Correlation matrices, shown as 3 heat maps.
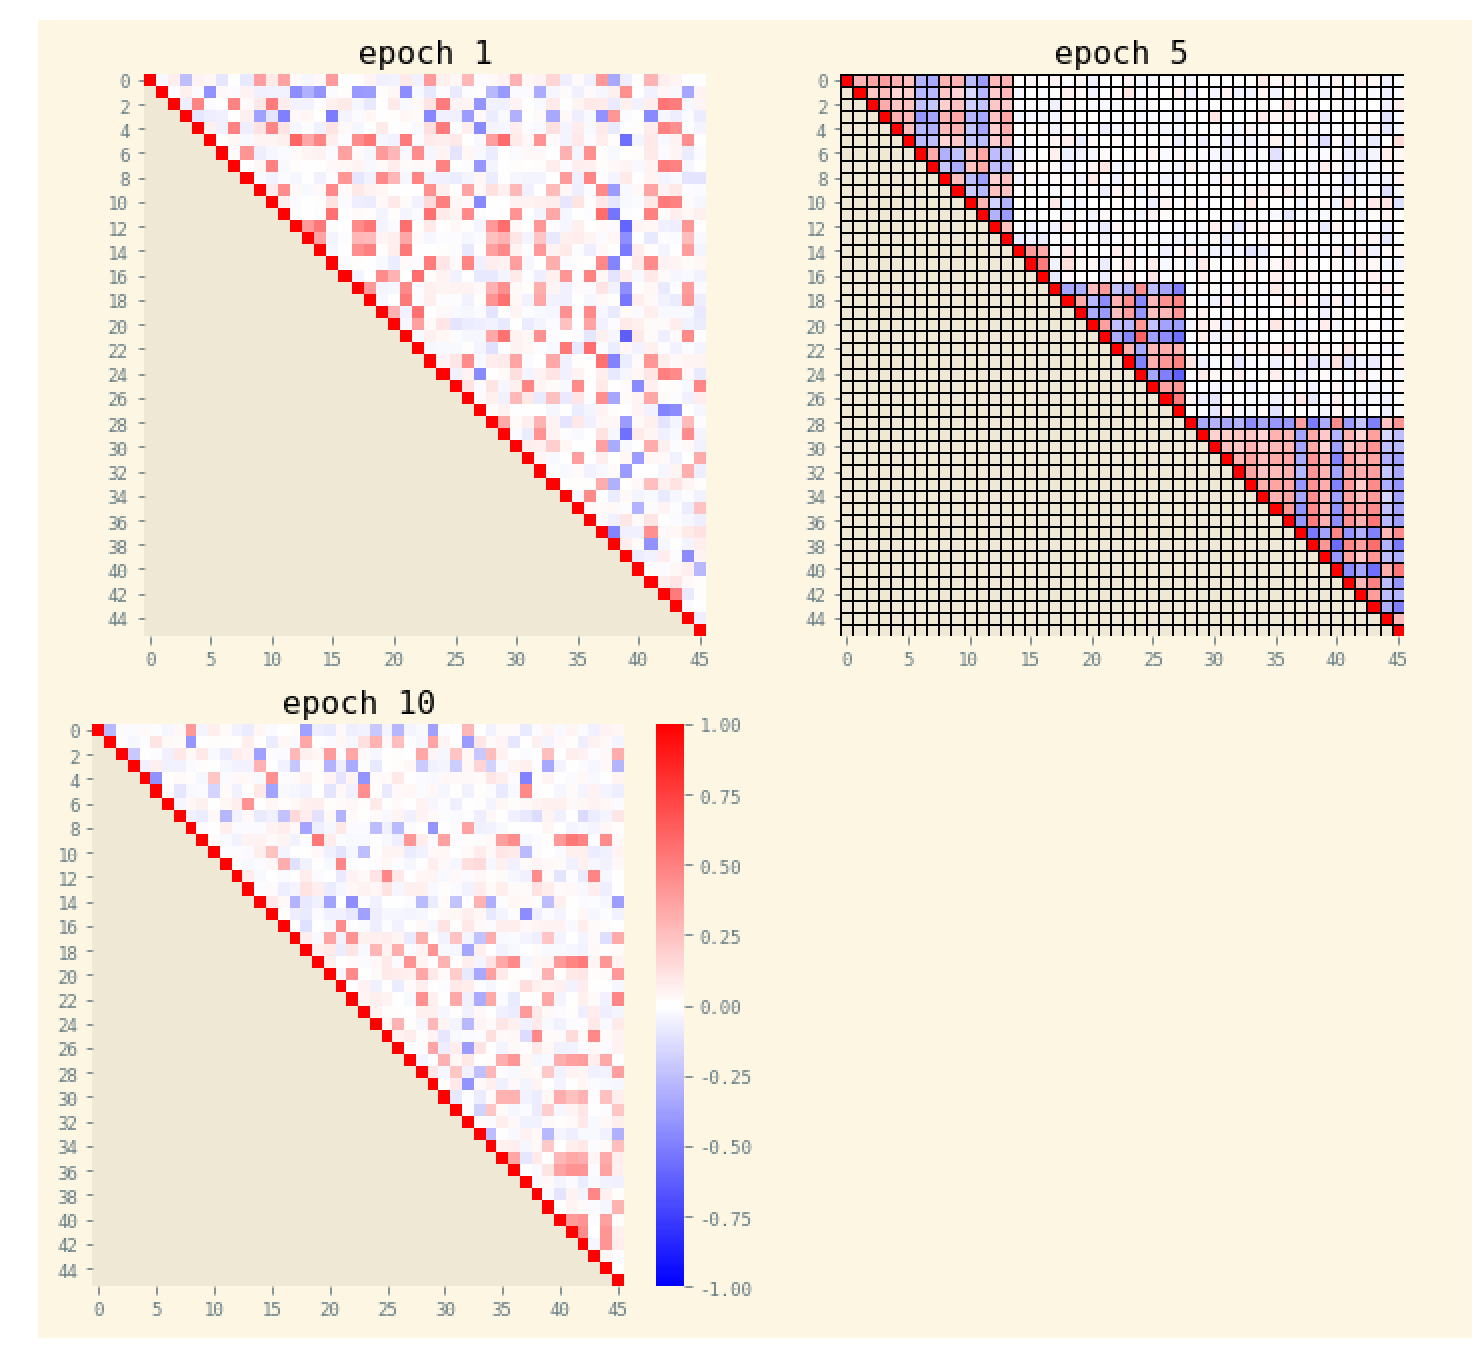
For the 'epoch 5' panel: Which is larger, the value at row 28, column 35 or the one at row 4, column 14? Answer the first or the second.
the second
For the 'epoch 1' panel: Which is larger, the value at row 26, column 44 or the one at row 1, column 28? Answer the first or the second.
the first
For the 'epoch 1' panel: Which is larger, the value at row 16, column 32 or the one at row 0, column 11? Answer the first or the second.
the second
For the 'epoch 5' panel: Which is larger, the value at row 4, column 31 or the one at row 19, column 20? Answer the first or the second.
the first
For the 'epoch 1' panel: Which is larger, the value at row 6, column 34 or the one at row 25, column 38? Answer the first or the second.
the first
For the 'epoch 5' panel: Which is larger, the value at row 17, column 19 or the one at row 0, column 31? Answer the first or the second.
the second
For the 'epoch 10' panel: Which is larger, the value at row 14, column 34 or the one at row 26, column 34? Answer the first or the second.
the second
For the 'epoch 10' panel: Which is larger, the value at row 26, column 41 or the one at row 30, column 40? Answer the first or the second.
the second
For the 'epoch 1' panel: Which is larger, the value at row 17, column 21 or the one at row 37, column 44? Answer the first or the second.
the first
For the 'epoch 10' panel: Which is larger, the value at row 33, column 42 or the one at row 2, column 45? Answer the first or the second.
the second
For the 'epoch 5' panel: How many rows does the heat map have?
46
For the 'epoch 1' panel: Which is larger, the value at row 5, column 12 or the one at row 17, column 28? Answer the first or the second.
the first
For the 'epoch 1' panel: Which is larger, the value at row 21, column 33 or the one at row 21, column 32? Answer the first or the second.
the second
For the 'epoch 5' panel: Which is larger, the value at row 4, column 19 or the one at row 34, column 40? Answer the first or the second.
the first
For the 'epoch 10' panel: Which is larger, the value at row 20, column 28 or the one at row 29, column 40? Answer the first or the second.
the first
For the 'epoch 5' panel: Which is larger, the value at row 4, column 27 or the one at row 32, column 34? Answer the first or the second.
the second
